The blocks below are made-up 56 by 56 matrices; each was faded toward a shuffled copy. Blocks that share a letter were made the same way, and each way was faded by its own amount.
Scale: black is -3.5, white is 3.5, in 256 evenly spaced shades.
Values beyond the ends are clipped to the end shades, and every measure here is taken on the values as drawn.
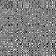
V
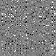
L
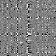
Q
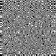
V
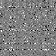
L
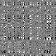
Q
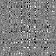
Q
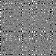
Q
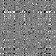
Q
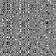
V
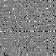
L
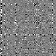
Q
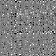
L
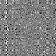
V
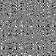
L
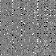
L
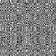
V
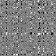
Q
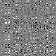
L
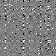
L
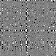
Q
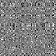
V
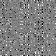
L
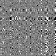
Q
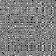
V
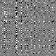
Q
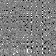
L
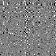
L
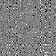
L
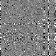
Q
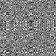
V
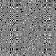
V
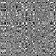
V
